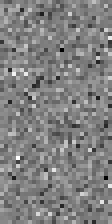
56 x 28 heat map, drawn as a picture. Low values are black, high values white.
There are no regular stripes. The texture is fine-grained noise. Overall the values sit about 50% of the way up the scale. The halves do not mirror each other. The distribution is heavy-tailed on both sides. No seam splits the table.
